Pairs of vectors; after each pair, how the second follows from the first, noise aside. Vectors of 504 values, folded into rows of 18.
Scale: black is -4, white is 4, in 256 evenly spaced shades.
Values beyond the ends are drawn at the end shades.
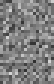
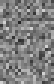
reversed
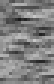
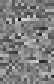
sign-scrambled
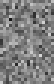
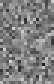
reversed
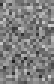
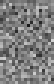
reversed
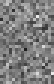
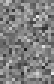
copied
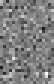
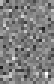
copied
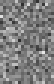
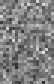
sign-scrambled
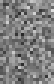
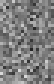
reversed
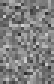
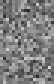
reversed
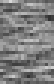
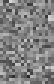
sign-scrambled
